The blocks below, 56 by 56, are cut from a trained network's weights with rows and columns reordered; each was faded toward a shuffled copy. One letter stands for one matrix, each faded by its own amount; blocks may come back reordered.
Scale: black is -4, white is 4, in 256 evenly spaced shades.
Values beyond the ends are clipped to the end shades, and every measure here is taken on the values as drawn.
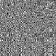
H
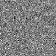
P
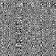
H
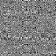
H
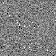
P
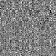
H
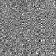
H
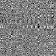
H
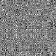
H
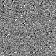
P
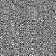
H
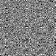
H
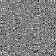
H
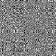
H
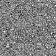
P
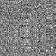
H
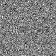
P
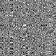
H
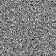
P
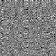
H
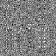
H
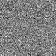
P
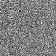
P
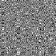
H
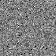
P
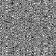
H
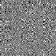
H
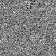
P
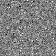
P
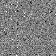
P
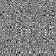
H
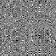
H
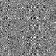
H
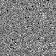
P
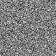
P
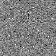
P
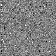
P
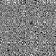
H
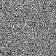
P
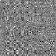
H
